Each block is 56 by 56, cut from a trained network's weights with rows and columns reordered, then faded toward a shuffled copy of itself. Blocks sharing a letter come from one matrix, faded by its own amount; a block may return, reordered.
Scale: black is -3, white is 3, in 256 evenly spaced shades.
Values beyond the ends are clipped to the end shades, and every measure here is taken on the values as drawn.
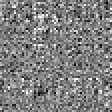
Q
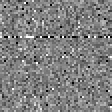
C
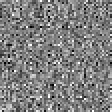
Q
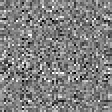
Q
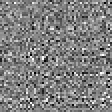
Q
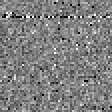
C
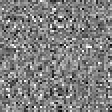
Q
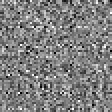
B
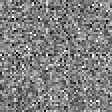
C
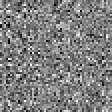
B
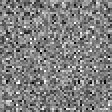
Q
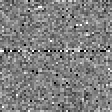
C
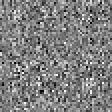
B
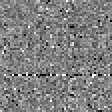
C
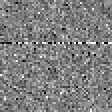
C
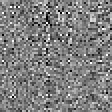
Q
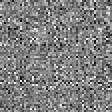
Q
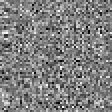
B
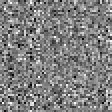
B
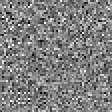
C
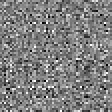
Q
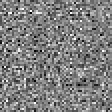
B
